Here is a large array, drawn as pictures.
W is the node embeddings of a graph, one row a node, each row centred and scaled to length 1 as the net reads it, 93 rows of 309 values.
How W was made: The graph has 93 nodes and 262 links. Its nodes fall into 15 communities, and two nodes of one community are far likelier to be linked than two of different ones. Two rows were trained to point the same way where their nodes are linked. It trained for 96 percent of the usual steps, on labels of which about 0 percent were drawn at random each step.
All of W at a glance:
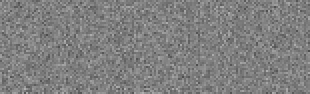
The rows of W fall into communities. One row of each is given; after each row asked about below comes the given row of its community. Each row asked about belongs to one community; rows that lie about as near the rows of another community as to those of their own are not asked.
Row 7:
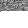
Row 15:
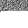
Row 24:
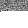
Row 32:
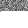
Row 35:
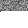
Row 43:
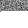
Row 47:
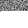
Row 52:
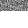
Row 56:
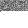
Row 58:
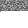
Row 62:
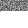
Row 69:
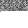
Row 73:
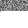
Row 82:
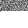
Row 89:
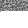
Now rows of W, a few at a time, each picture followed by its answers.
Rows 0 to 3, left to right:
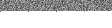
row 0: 43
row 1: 58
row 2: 73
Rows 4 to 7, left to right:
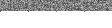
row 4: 58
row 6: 69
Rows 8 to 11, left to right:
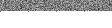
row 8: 43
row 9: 89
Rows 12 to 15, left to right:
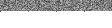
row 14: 89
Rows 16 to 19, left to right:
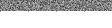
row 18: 52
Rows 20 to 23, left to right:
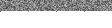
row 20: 43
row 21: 69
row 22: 32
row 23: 82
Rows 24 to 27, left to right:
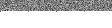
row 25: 15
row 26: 32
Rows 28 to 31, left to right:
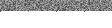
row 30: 56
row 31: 43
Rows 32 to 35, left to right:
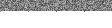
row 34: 15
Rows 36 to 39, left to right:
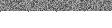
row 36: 35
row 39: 62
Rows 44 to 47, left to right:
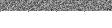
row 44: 7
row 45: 7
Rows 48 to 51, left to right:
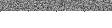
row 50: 24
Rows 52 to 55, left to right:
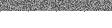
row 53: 24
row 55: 73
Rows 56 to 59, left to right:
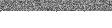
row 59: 15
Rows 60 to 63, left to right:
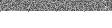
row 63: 24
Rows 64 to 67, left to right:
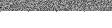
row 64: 89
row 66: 82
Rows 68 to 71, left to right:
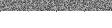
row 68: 73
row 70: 24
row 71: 35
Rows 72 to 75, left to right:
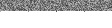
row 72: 69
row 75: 89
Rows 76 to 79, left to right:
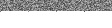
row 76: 32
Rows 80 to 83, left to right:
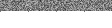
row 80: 35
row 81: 15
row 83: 35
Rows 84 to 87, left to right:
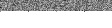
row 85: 58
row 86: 69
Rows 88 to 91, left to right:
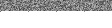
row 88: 47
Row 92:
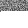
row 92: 73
